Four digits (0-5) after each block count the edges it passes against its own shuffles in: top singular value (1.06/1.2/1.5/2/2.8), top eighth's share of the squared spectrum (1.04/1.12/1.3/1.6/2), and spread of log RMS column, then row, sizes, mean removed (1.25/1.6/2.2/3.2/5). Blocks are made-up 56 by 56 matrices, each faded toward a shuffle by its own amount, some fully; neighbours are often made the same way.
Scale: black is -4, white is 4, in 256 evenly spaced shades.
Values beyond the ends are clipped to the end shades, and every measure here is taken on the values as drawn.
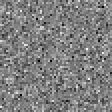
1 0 0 0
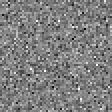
0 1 0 0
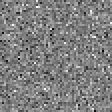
0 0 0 0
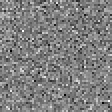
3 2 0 0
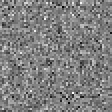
3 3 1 1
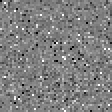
1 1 0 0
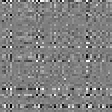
4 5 3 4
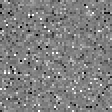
1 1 0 1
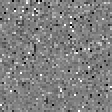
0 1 0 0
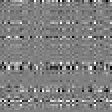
4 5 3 4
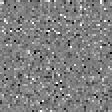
3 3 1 1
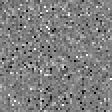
2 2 0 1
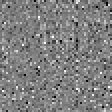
3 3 1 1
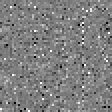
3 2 1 1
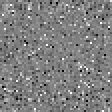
2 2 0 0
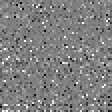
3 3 0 2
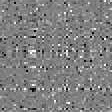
4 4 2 2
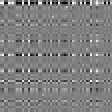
5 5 3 4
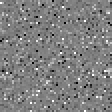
1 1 0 0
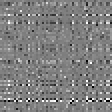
5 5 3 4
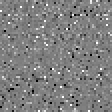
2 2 0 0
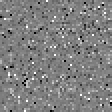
2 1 0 0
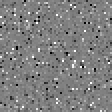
0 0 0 0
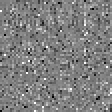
3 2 1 0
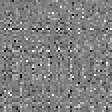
4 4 2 2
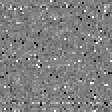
3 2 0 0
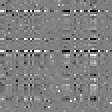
5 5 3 3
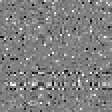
4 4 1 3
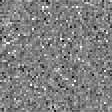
0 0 0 0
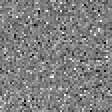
0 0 0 0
